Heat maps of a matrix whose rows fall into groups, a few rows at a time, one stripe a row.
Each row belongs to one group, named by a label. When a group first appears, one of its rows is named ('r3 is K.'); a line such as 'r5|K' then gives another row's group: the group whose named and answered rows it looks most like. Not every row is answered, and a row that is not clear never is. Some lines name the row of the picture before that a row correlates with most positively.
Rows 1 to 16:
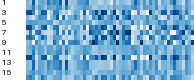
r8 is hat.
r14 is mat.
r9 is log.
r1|mat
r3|hat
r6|hat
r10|mat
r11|mat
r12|hat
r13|mat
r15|mat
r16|hat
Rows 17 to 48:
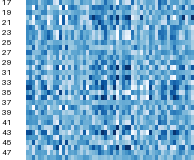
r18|log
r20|log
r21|log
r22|hat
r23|mat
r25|hat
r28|log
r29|hat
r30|log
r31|hat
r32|log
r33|hat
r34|hat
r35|mat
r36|hat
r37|mat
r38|log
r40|mat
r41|mat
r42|log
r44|mat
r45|mat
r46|log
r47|log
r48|mat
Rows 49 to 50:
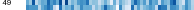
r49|mat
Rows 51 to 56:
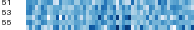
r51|mat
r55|hat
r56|log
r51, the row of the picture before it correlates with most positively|50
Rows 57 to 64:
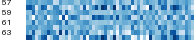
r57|mat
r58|hat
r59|mat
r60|log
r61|mat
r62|mat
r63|mat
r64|hat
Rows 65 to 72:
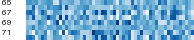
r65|mat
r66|mat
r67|hat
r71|log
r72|hat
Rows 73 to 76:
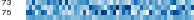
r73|mat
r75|hat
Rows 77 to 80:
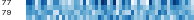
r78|hat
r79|mat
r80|log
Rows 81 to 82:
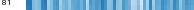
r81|hat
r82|hat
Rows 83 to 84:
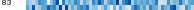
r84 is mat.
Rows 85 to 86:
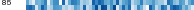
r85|log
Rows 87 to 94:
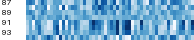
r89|hat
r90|mat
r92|log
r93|log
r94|mat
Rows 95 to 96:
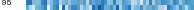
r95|hat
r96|log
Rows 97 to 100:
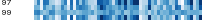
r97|log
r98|log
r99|hat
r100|log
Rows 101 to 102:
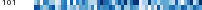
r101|log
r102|hat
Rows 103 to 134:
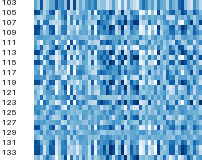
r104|mat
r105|hat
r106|log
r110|mat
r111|log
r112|mat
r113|hat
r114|log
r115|hat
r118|mat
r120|log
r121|log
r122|mat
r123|log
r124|mat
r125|hat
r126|log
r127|mat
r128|hat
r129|mat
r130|log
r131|hat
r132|hat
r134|log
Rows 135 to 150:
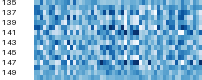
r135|mat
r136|hat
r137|hat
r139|mat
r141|log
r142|hat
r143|mat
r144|log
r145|hat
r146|mat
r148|hat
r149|log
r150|mat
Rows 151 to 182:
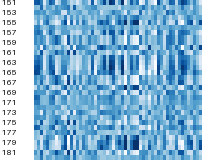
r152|mat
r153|mat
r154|log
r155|log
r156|hat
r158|mat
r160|log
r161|mat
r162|hat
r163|hat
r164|hat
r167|mat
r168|log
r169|mat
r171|hat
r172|mat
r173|log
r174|mat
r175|mat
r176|hat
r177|mat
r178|log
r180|log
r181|mat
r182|mat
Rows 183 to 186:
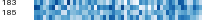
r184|hat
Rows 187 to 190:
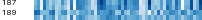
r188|log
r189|hat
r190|log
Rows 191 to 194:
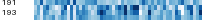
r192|log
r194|log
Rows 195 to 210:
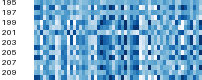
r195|mat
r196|hat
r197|mat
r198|hat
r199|log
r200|log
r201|mat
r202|log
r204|hat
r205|log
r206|hat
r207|log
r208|log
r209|log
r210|hat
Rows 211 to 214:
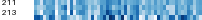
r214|hat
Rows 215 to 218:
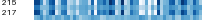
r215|hat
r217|hat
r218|mat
